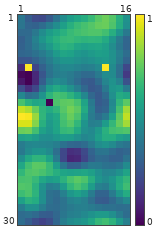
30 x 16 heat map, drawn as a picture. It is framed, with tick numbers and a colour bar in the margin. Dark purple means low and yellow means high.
Ninth with the lowest average: top left. Odd rows or columns: none. Calmest part: top middle. Lone odd cells: 3, 2 higher and 1 lower than their neighbours. Slope: none. Histogram: bell-shaped. Ninth with the highest average: middle left.
